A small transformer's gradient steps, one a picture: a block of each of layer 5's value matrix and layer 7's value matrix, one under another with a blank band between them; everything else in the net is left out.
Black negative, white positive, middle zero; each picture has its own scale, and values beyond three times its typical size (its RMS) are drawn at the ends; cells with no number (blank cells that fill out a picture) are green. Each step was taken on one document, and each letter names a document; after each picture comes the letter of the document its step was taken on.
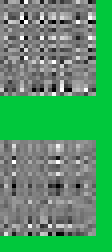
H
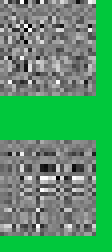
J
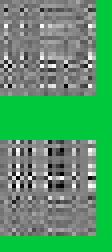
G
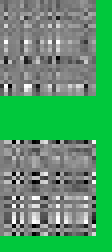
G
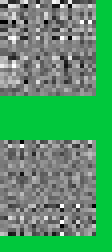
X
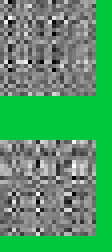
J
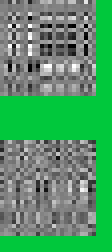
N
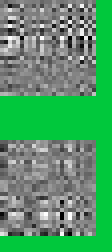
X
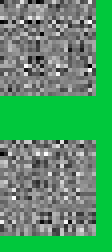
X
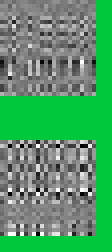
N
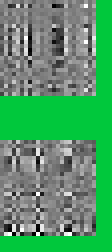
J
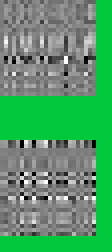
G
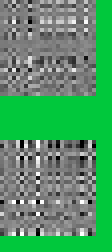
N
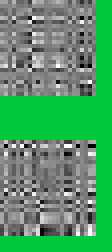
X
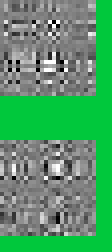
H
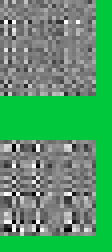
J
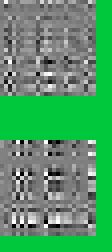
G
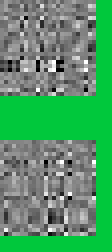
H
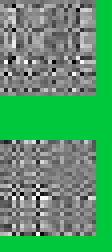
J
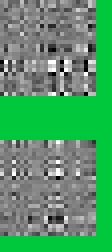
H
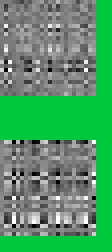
G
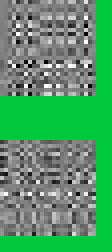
N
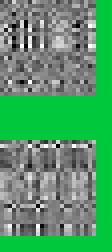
J
